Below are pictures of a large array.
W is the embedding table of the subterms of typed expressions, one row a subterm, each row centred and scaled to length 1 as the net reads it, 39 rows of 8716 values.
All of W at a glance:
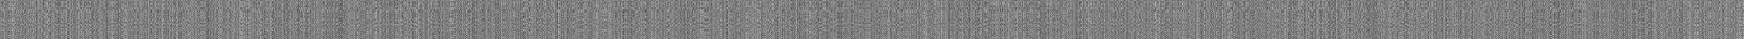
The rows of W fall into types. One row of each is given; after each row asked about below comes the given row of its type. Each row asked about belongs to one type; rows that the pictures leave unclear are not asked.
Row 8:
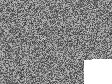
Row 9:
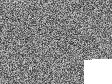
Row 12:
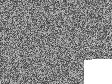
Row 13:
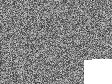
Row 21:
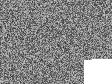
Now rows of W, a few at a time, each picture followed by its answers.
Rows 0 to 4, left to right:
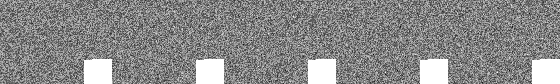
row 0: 8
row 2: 21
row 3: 21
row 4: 8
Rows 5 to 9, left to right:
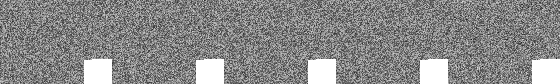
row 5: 21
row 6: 13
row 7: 8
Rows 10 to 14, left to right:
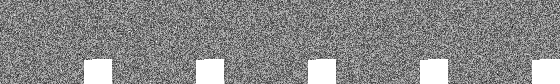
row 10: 12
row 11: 9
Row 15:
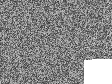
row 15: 12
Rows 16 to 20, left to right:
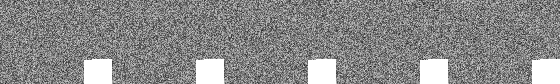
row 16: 13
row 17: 21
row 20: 9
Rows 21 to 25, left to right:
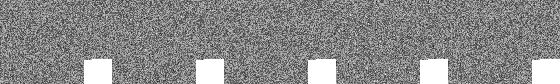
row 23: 8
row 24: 9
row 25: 21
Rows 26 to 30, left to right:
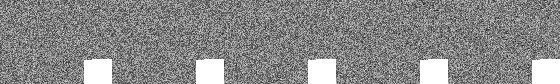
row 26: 13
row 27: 8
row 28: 21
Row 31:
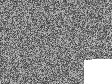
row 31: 12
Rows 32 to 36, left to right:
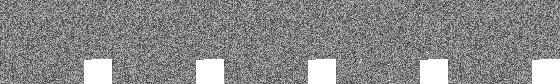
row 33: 13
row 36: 21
